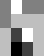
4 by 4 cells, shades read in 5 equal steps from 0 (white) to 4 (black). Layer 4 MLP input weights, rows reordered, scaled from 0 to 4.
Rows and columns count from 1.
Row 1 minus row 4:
1 -4 -1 1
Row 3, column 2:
3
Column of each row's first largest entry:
1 1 2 2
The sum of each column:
6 8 6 5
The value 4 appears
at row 4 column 2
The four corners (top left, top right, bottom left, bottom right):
2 2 1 1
